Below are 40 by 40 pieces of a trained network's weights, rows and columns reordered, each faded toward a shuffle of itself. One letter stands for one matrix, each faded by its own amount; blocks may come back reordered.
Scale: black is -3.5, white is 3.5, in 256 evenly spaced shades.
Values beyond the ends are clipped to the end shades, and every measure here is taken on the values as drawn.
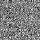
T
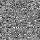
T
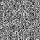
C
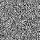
C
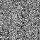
C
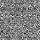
T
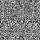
T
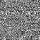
T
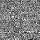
T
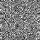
C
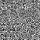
T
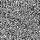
C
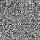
T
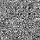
T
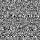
T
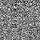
T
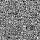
C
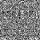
T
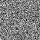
C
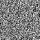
C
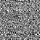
T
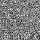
T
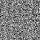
C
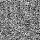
C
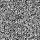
C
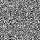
T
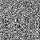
C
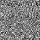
T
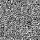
C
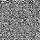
T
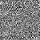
T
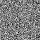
C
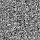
C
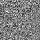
T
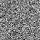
C
